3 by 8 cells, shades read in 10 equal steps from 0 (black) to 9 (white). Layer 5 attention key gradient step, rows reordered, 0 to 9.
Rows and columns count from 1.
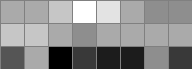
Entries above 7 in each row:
2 0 0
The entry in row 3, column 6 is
1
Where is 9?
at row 1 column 4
